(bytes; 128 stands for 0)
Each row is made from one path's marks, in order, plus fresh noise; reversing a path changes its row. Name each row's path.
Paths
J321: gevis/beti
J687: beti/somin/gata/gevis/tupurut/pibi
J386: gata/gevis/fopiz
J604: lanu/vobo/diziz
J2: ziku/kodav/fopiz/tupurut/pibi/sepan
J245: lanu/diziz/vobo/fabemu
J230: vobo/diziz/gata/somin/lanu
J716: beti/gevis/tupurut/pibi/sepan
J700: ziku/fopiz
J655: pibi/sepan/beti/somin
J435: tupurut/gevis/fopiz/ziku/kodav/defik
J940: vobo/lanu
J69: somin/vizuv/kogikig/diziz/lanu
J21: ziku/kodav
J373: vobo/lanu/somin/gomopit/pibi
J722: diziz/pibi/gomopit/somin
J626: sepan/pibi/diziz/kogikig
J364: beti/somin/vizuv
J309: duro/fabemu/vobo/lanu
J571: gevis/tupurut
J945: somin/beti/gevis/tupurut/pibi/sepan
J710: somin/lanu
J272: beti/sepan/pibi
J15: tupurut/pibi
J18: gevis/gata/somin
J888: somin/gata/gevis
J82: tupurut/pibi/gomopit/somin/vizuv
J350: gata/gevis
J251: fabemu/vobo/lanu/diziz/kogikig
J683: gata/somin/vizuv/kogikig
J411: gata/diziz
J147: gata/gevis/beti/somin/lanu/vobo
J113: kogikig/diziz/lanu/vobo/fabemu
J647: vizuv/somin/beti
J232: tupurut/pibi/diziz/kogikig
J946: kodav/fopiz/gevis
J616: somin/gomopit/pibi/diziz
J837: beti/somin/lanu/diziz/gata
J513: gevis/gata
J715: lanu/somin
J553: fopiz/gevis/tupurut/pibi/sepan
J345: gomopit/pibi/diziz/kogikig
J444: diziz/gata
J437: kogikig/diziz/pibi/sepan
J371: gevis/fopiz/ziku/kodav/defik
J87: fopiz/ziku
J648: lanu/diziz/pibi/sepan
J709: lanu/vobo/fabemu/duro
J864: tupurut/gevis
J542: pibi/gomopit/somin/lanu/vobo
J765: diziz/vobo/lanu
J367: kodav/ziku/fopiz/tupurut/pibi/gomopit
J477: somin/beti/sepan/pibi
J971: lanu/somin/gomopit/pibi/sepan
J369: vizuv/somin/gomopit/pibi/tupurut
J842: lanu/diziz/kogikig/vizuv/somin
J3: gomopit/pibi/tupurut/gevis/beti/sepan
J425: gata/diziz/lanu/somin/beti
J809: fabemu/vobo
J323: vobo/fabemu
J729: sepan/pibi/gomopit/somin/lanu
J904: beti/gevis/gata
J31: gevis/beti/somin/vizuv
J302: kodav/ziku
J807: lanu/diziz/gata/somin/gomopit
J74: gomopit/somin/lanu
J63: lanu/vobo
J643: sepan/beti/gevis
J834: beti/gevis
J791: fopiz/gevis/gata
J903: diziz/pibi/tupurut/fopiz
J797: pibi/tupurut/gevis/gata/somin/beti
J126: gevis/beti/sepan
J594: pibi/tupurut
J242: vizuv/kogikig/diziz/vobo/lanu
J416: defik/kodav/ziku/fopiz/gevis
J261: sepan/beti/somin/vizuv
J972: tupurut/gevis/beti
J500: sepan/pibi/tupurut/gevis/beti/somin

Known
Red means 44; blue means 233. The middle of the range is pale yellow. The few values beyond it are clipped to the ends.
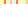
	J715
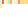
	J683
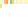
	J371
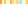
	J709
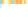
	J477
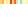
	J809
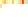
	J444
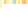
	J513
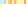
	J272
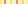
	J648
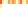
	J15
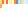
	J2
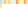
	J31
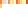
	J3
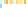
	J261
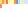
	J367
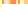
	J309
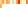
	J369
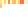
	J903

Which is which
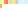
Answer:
J946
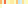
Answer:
J245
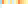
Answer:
J888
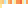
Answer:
J542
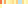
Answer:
J604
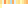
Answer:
J571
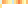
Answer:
J69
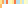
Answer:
J700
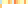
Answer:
J364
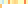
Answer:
J716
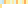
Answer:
J321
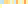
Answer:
J126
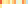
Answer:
J230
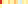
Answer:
J373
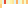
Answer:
J842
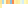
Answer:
J553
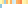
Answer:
J729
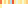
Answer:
J435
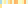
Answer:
J837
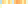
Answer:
J945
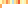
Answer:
J647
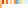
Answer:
J21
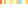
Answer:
J63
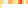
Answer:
J797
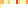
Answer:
J74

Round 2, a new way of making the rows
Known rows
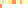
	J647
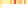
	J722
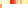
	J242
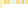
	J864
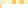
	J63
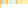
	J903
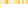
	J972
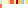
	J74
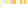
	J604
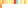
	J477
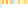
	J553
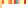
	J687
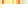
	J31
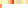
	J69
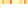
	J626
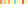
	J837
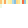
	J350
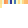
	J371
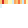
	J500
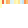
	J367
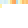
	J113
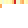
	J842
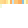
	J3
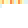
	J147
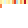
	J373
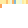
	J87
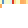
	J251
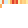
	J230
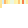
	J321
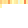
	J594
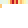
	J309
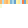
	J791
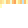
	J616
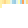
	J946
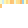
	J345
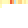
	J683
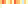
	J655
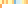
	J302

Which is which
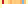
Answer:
J261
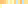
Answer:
J945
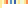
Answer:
J435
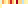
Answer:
J729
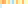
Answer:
J643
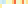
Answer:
J245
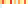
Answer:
J716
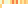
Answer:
J940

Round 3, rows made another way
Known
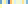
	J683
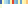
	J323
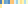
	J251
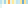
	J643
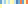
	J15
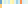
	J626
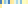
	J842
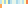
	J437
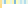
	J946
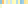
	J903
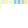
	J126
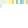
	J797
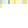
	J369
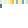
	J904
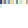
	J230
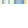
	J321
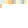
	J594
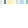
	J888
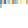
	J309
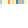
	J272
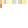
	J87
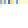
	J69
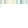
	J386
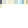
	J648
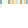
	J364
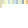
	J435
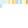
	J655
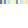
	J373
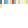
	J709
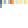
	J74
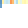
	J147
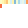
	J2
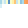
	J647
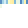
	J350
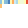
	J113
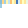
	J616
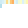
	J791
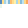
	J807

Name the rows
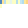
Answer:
J971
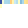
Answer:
J425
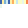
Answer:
J242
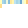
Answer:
J18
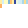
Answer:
J571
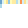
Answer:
J261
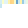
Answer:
J687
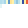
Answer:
J972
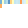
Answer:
J232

